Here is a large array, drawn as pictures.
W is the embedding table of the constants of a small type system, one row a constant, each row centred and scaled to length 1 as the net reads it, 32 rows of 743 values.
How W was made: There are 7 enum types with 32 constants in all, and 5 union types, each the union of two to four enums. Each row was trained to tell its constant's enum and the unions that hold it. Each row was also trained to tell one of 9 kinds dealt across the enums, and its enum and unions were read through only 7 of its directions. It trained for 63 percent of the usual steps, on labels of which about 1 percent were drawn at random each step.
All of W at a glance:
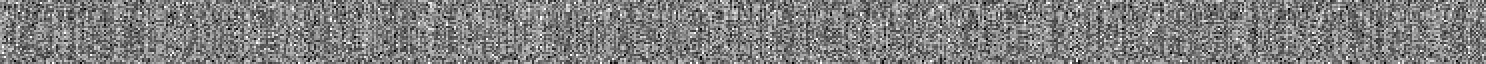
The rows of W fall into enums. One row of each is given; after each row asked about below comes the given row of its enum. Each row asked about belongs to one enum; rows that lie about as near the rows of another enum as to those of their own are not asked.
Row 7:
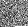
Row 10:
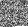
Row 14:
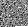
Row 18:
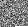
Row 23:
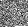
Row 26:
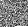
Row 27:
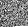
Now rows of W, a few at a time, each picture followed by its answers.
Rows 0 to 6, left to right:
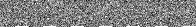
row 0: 10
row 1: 14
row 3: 27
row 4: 18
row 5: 23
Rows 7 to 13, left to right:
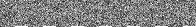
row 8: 23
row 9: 23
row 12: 10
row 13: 26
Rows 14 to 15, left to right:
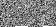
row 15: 26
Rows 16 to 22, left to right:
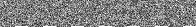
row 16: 18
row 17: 10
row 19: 26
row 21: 18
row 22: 26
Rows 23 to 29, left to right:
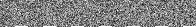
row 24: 23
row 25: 18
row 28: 10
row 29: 14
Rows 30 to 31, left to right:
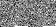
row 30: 7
